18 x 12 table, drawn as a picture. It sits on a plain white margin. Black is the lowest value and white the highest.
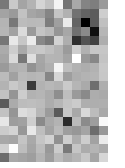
In the top right lies a patch that is lower than the rest. The values are skewed, with a long tail toward low values. Neither half mirrors the other. The ninth with the lowest average is the top right.
